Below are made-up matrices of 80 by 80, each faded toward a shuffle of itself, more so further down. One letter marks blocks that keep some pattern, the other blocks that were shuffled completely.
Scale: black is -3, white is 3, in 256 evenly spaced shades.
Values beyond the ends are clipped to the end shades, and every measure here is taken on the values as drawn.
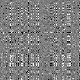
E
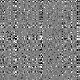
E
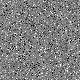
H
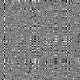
E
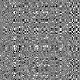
E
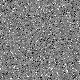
H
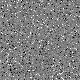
H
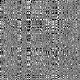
E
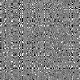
E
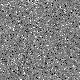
H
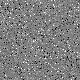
H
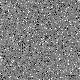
H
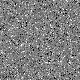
H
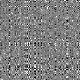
E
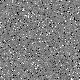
H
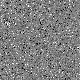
H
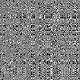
E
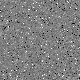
H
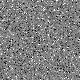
H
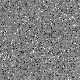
H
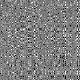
E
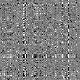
E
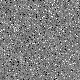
H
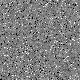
H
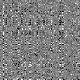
E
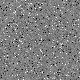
H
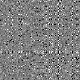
E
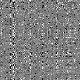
E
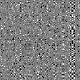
E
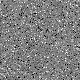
H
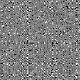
E
